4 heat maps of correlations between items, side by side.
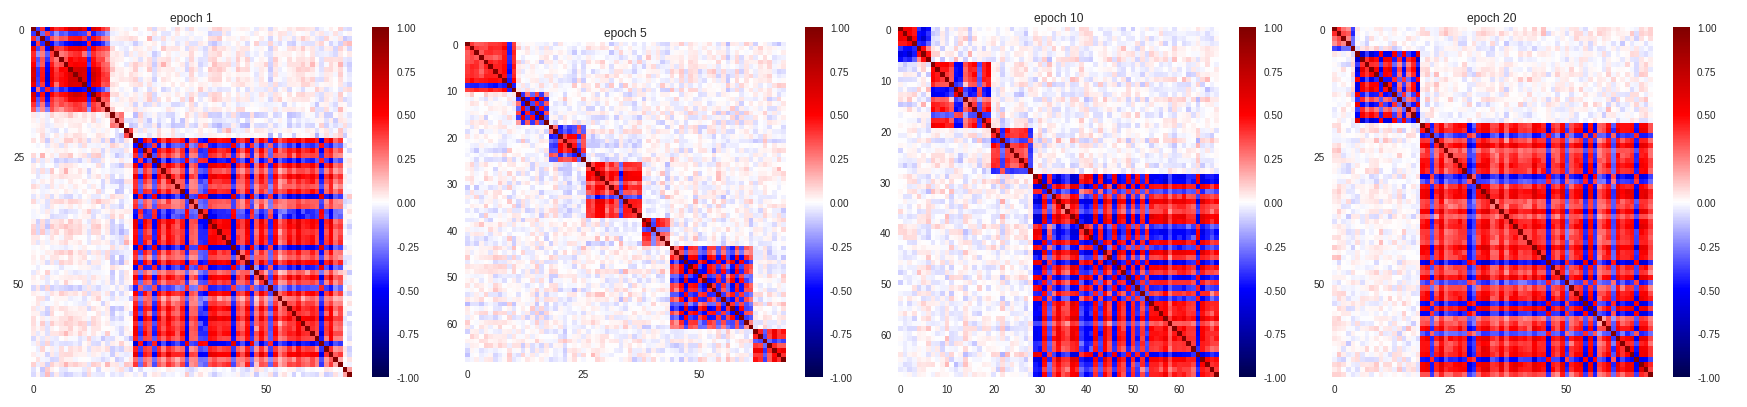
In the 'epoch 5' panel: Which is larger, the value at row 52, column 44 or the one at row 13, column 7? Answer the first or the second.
the first
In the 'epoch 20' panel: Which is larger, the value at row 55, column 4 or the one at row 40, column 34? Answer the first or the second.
the second
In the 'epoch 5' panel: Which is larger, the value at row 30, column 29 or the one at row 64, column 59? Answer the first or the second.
the first
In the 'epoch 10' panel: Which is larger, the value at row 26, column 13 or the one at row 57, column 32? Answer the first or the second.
the first
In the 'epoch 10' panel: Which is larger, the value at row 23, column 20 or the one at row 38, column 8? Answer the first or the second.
the first
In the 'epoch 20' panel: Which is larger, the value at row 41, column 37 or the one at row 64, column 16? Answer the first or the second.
the first
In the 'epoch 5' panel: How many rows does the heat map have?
69
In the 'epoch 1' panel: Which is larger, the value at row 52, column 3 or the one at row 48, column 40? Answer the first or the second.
the second
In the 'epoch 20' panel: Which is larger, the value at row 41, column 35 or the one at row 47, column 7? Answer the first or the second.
the first
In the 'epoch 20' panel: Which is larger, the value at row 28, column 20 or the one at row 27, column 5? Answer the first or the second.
the first
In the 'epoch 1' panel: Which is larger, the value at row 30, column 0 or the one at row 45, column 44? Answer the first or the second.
the second
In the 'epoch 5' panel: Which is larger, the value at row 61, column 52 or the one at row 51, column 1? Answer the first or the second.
the first
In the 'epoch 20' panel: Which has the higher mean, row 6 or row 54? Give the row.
6
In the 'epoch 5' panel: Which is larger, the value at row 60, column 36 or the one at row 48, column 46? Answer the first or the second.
the second
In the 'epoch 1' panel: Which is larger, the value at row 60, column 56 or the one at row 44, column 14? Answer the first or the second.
the first
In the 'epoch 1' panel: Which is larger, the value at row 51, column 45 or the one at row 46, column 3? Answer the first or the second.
the second
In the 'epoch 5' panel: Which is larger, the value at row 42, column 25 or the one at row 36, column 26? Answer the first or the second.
the second
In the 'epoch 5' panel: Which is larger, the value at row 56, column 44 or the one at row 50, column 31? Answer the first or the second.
the second
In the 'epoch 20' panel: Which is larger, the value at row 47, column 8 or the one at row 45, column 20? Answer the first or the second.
the second
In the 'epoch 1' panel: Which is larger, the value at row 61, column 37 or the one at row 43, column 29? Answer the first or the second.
the first
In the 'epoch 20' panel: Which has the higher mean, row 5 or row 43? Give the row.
43
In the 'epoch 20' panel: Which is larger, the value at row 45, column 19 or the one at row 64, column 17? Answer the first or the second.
the first
